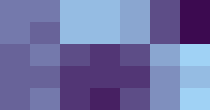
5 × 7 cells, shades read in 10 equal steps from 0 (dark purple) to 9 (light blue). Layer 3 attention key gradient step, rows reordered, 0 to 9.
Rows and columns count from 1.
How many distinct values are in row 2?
6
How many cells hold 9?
2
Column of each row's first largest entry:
3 3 7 7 7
